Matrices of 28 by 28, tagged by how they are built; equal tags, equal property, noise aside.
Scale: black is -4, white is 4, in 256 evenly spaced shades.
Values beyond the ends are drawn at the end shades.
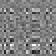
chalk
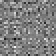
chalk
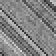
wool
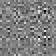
chalk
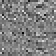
chalk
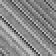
wool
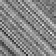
wool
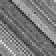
wool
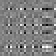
chalk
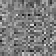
chalk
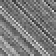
wool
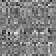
chalk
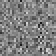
chalk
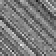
wool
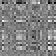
chalk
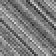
wool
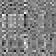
chalk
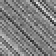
wool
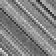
wool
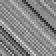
wool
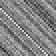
wool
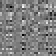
chalk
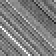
wool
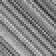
wool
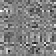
chalk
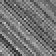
wool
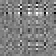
chalk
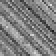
wool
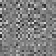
chalk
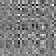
chalk
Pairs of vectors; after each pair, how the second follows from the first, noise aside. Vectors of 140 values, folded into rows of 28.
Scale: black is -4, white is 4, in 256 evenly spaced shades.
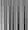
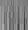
shrunk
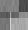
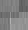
shrunk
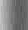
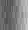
reversed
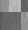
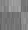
shrunk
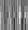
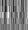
reversed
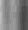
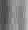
reversed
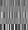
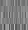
shrunk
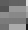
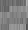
shrunk
